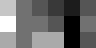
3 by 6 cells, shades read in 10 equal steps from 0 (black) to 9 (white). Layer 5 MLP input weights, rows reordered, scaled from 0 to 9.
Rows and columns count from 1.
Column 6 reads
3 4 3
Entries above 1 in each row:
5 5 5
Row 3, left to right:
6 4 6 6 0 3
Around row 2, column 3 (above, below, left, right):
3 6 4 3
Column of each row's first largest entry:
1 1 1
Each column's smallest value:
6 4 3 2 0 3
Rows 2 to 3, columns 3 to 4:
4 3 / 6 6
